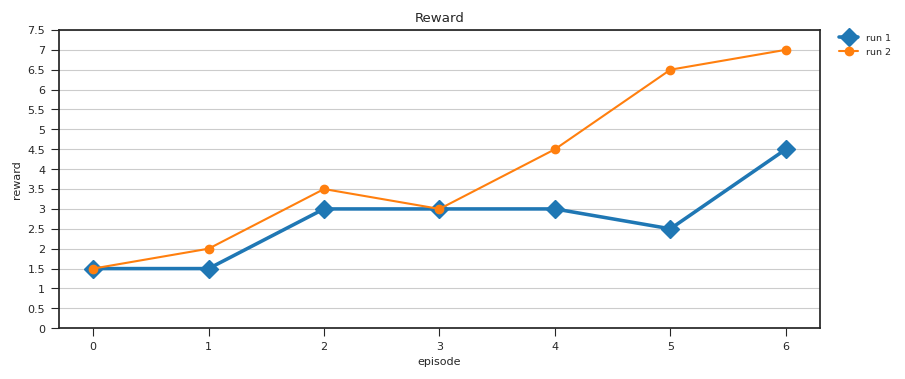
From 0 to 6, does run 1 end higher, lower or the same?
higher
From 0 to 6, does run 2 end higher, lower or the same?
higher
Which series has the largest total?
run 2
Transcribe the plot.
Title: Reward
x-axis: episode, ticks 0 1 2 3 4 5 6
y-axis: reward, ticks 0 0.5 1 1.5 2 2.5 3 3.5 4 4.5 5 5.5 6 6.5 7 7.5
Legend: run 1, run 2
Values:
run 1: 1.5 1.5 3 3 3 2.5 4.5
run 2: 1.5 2 3.5 3 4.5 6.5 7
